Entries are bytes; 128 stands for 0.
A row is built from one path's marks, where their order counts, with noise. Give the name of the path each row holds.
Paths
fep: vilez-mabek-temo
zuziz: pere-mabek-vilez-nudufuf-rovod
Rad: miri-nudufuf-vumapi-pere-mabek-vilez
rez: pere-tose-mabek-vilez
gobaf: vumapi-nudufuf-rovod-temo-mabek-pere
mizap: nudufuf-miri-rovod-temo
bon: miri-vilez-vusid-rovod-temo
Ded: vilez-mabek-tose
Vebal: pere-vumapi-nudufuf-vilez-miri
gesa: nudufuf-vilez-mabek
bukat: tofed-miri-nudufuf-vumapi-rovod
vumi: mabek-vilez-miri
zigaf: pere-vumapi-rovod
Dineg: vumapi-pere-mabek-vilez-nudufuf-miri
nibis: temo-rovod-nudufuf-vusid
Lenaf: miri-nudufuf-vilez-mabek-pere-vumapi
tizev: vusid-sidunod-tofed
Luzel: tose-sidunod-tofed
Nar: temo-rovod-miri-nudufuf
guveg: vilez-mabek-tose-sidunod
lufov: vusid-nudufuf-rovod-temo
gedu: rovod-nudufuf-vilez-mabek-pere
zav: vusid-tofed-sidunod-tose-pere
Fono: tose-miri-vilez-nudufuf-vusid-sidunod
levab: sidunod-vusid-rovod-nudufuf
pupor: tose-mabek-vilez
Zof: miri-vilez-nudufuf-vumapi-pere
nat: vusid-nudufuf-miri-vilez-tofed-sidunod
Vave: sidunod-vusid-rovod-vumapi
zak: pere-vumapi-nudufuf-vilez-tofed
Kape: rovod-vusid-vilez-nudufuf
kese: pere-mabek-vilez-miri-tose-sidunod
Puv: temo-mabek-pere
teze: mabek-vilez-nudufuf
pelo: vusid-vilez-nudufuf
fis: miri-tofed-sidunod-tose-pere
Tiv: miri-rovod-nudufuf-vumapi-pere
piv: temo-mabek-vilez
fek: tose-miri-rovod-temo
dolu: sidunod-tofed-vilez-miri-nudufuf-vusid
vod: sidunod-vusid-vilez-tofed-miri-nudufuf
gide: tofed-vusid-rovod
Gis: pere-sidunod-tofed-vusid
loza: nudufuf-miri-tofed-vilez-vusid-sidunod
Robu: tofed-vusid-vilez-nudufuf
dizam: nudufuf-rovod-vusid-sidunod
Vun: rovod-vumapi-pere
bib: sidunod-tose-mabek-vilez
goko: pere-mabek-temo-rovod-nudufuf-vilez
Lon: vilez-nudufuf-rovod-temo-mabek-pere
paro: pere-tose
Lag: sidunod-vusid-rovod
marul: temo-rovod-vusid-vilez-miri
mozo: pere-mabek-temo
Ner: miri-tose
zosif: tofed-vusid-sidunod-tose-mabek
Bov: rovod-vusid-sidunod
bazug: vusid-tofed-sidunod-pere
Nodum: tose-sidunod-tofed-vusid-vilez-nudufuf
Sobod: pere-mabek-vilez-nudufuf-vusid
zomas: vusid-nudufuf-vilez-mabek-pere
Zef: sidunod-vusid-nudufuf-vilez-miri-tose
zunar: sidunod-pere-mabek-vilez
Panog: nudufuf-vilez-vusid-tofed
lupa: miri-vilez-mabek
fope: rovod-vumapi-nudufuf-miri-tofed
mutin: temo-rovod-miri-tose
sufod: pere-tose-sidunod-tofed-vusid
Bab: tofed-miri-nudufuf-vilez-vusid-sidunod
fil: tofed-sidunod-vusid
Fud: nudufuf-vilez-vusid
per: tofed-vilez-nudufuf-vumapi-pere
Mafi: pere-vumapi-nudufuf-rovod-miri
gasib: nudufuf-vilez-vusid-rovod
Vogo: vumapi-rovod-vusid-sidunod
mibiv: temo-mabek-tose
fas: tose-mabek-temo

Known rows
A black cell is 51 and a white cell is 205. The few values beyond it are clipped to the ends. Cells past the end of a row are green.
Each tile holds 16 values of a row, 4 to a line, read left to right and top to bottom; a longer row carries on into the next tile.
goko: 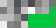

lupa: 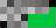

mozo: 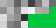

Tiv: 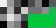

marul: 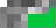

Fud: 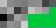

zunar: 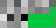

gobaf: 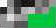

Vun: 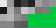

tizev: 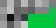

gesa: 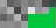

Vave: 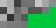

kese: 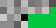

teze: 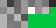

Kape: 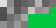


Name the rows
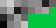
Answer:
nat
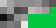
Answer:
pelo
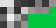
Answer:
Mafi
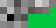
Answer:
Lag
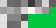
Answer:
Puv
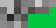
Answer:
levab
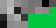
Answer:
loza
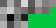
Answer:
fil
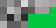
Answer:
Nodum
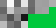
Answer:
sufod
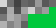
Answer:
gedu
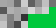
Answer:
rez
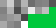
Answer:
Sobod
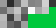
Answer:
Ded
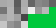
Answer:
zuziz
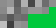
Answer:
gide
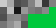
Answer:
dizam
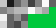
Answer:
mibiv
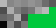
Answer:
Fono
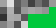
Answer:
zak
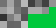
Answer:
per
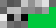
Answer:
bib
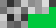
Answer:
guveg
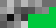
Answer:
vod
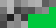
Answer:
Zef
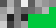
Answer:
zosif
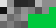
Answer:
Vogo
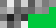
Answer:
bazug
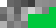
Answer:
nibis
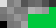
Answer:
bon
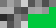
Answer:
Robu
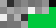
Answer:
vumi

